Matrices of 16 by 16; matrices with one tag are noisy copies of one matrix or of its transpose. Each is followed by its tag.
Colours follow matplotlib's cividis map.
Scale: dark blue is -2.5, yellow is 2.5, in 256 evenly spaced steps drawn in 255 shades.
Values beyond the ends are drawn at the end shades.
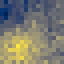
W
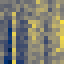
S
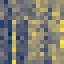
S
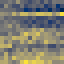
S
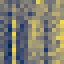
S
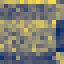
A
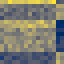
A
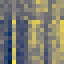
S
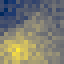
W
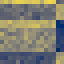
A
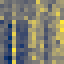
S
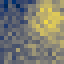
W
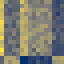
A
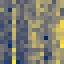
S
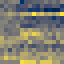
S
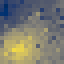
W
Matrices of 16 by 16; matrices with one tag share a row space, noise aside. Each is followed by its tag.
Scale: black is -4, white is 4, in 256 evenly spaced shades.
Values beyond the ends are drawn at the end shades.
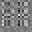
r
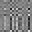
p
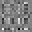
r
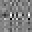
p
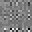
p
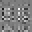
r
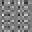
r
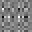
r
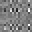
p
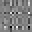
p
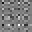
r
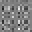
r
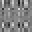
r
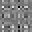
r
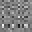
r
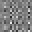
p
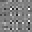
p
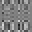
r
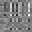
p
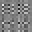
r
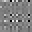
p
